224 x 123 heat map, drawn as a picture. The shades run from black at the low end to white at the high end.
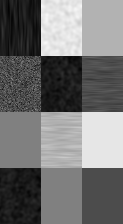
The table splits into 4 rows of 3 panels. Panel 1,1: very low, streaked downward, faint in contrast. Panel 1,2: very high, blotchy, faint in contrast. Panel 1,3: high, flat. Panel 2,1: low, fine-grained. Panel 2,2: very low, blotchy, faint in contrast. Panel 2,3: low, streaked across, faint in contrast. Panel 3,1: middling, flat. Panel 3,2: high, streaked across, faint in contrast. Panel 3,3: very high, flat. Panel 4,1: very low, blotchy, faint in contrast. Panel 4,2: middling, flat. Panel 4,3: low, flat.
